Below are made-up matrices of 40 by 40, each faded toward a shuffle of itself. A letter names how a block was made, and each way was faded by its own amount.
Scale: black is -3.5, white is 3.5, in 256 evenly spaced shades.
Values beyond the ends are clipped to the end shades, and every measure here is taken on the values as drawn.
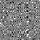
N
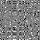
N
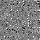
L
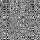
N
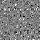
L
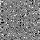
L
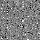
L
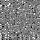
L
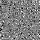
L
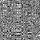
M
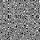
N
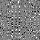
N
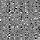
N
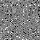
L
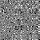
M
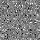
L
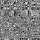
N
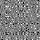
N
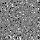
L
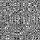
M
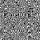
M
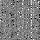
N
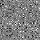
L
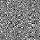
M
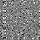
N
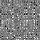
N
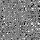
L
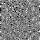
L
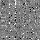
L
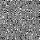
N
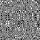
M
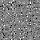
L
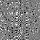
N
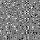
N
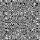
M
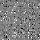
L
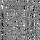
N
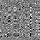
N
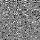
M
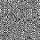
M
